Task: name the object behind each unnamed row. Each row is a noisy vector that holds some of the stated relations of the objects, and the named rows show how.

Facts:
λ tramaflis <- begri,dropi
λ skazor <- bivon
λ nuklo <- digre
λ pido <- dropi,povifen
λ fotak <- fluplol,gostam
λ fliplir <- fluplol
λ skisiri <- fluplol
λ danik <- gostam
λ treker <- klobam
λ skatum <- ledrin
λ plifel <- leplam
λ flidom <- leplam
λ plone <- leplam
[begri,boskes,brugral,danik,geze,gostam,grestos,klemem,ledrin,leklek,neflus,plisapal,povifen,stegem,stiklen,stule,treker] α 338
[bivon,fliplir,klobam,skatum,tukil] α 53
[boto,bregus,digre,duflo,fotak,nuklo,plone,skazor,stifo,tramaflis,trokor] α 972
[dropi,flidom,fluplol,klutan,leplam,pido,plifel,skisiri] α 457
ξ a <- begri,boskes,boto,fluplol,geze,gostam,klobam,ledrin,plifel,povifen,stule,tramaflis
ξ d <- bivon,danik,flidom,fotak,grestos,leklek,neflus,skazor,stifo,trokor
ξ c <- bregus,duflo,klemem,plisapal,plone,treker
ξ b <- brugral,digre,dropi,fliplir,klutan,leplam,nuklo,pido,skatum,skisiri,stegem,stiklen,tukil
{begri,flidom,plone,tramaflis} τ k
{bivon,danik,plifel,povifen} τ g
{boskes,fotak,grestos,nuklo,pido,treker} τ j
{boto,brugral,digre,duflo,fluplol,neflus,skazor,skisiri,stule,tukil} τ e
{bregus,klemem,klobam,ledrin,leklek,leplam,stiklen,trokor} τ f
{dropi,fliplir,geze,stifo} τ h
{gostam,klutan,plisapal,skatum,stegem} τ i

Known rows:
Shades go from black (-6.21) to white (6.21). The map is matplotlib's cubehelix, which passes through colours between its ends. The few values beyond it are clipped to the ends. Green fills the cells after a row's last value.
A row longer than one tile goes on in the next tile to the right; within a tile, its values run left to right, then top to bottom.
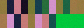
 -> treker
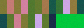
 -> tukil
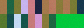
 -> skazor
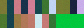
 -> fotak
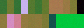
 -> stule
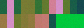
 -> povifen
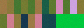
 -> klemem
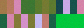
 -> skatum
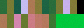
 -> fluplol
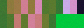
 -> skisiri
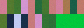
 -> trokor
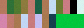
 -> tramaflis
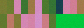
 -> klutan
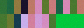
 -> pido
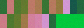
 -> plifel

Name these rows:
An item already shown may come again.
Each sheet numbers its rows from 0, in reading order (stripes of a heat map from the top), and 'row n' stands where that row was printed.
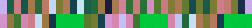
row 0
plone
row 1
pido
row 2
begri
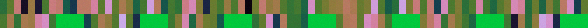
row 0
grestos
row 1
tukil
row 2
neflus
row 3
leklek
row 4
dropi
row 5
ledrin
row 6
bivon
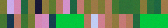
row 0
bivon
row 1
geze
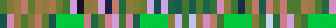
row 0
brugral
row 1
flidom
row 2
boskes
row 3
stifo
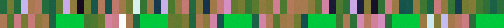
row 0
fluplol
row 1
nuklo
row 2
danik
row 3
brugral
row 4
grestos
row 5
gostam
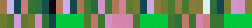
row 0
klobam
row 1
klutan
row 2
leplam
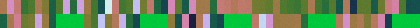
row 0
fliplir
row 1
boto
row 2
bregus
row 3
geze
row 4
povifen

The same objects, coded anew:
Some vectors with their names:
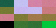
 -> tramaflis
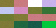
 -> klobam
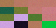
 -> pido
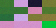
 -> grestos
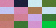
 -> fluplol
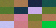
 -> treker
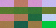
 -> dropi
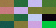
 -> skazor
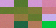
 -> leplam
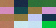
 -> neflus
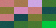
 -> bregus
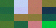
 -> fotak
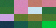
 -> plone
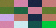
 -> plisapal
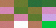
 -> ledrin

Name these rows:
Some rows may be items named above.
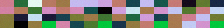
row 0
tukil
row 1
bivon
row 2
boto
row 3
stule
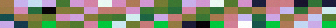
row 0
bivon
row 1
flidom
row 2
plifel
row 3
skatum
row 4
gostam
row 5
stule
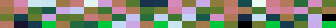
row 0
fliplir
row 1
klobam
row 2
povifen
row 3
plifel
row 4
tukil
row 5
skazor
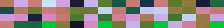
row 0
klutan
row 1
skisiri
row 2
begri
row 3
boskes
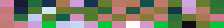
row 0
brugral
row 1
danik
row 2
leklek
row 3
nuklo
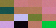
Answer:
pido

